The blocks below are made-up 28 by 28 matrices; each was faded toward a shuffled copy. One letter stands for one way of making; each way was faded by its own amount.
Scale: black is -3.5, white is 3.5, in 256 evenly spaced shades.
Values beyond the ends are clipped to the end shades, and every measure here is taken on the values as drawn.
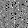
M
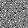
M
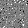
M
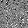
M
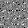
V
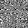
V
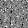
M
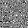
V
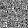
V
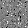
M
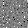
M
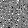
M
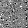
M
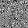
V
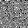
V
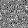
V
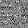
V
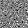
V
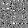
V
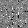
M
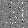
M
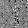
M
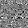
V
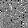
M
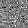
V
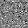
V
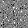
M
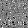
V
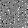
M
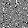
M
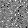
M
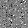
M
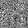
V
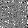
M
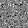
V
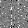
M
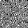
V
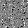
M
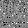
V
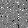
M
